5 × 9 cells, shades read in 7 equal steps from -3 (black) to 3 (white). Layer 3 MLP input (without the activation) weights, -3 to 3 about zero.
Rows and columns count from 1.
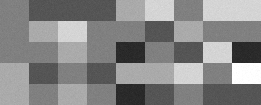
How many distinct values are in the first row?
4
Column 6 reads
2 -1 0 1 -1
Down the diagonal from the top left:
0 1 1 -1 -2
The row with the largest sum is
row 4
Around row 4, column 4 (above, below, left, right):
0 0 0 1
